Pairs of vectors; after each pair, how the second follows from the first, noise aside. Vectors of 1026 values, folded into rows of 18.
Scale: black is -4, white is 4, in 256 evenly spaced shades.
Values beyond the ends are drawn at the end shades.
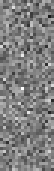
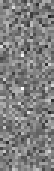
copied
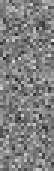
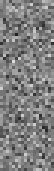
copied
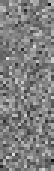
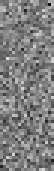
copied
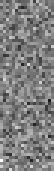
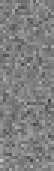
shrunk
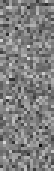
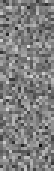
copied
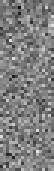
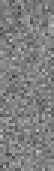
shrunk
